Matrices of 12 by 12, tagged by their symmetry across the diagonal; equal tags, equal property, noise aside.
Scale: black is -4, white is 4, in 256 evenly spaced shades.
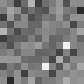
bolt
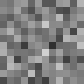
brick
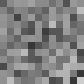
bolt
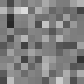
brick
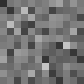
bolt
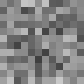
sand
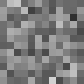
sand
